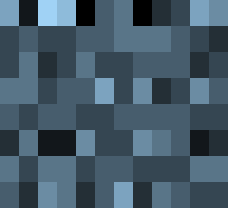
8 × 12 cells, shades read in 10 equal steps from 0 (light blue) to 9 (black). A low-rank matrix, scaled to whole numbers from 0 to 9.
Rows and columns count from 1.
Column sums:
39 44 39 39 45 40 38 42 42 43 42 44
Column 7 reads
4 4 6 6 5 6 5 2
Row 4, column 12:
5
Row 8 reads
5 7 3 4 7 5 2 7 4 5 6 6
